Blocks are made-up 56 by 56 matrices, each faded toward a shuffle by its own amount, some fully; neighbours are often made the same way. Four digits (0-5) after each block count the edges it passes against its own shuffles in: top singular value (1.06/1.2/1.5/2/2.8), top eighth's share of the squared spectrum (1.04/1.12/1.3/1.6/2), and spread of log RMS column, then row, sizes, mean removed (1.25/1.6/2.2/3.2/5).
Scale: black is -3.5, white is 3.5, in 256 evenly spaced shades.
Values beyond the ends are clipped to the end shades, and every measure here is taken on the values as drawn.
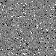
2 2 0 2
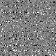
3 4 1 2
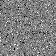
0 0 0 0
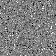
1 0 0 0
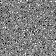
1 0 0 0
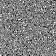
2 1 0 0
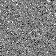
0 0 0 0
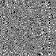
3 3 2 0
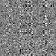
4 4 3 2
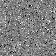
1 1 0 0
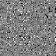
4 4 2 2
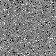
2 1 0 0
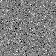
2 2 0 0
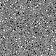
0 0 0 0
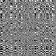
4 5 3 3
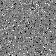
0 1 0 1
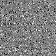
1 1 0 2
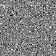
1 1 0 2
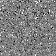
1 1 0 1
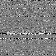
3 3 0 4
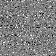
1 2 0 2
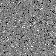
0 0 0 0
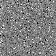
0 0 0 0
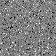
2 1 0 0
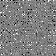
4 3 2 2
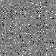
3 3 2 1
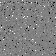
1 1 0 0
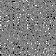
3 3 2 1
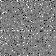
3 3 1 1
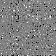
3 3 1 1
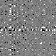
4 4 2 2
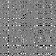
4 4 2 3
